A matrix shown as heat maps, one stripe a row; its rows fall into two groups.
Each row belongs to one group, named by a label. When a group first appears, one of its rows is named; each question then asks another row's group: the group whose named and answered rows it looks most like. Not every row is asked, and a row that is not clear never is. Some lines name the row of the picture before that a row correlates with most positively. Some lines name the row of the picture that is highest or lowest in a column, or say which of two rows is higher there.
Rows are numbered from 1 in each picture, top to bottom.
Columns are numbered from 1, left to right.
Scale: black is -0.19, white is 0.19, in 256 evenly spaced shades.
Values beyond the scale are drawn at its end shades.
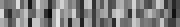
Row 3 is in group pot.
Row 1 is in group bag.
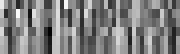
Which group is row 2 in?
pot
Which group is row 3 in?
pot
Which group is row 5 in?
pot
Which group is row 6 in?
pot
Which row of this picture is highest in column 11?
1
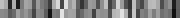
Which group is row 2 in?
bag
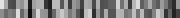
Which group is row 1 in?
pot
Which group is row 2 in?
bag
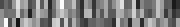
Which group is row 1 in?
bag
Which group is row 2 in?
bag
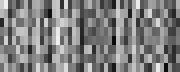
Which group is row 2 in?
pot
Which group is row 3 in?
bag
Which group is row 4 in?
pot
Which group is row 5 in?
pot
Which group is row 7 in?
pot
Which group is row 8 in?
bag
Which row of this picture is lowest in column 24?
6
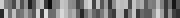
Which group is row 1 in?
bag
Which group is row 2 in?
bag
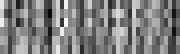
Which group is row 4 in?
bag
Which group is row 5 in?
pot
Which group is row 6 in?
pot
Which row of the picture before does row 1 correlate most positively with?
1
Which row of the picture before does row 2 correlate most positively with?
1
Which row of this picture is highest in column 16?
4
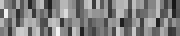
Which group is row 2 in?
bag
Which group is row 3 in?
pot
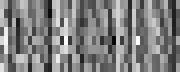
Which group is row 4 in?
bag
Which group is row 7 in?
pot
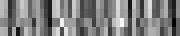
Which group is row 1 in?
pot
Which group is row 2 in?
pot
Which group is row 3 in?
bag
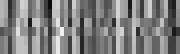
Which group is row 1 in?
pot
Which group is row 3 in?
pot
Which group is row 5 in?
pot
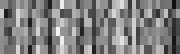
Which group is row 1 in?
bag
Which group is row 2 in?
pot
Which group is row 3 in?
bag
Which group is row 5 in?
bag
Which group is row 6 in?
bag
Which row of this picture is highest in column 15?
4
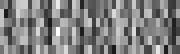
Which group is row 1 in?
pot
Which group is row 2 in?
pot
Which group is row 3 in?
bag
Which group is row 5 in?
pot
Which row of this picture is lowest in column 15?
3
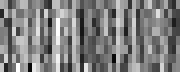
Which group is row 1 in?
pot
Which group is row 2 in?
bag
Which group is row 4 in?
bag
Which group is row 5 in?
pot
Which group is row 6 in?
pot
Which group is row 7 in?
pot
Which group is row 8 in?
pot
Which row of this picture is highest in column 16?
2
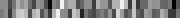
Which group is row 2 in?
pot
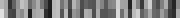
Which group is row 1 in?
pot
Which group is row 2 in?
pot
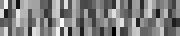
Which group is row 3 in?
bag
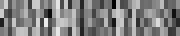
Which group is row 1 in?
pot
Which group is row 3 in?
bag
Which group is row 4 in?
pot
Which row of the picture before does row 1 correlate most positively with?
4
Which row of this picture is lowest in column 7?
3
